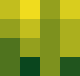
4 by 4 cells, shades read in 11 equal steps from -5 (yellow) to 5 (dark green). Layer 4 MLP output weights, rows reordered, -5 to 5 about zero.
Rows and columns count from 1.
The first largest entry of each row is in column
3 3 1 2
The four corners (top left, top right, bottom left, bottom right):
-3 -4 2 4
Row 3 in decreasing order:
2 0 -1 -2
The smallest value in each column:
-3 -5 -1 -4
